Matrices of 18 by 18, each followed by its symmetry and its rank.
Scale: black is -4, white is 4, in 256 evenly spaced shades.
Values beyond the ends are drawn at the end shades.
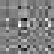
antisymmetric, rank two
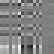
neither, rank one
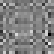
neither, rank two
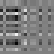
neither, rank one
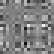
antisymmetric, rank two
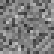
symmetric, full rank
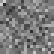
symmetric, full rank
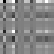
neither, rank one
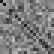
symmetric, full rank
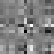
antisymmetric, rank two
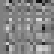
neither, rank two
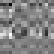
neither, rank two
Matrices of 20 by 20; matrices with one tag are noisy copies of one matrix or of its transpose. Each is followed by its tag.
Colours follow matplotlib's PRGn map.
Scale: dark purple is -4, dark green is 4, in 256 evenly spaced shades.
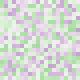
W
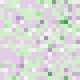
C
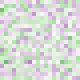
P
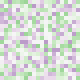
W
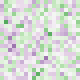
P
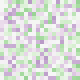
W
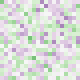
C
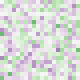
P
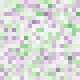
C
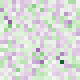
W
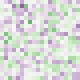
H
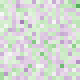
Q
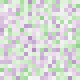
W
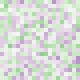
Q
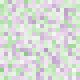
Q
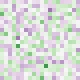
H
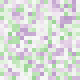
C
